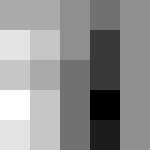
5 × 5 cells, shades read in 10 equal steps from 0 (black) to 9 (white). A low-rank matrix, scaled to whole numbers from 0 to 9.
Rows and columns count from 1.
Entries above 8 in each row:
0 0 0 1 0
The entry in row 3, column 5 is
5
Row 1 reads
6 6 5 4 5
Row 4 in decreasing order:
9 7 5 4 0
